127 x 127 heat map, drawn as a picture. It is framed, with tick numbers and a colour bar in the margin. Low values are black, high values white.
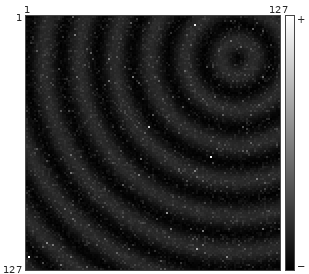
No single row or column stands out from its neighbours. Concentric rings centre on the top right. There is no overall slope. There is no seam. Overall the values sit about 10% of the way up the scale. The values are skewed, with a long tail toward high values. The halves do not mirror each other.
